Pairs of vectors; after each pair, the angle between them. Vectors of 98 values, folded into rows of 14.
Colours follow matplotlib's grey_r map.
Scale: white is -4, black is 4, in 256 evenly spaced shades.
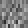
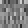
orthogonal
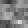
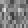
orthogonal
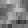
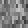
partly aligned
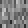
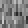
orthogonal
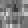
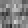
nearly opposite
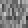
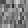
orthogonal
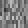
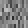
nearly opposite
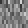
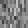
partly aligned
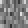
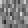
nearly parallel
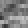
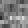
nearly parallel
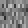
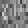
partly opposed
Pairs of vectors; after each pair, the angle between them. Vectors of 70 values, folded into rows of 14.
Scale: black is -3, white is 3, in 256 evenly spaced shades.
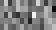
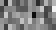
nearly opposite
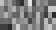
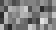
orthogonal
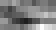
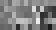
partly opposed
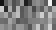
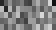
nearly parallel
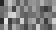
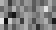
nearly opposite
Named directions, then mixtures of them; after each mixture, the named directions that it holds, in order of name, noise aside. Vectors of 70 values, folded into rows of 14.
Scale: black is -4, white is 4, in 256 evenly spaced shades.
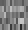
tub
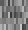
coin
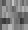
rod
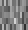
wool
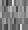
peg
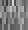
peg, tub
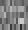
tub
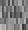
coin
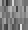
peg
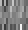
peg, wool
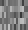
coin, tub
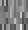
peg, wool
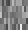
coin, peg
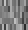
wool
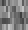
coin, rod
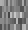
coin, tub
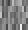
coin, peg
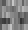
rod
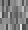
coin, peg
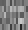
tub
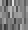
coin, peg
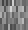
peg, tub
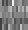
peg, rod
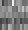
peg, rod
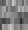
rod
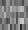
tub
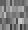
tub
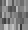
peg, rod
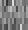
peg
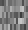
coin, tub
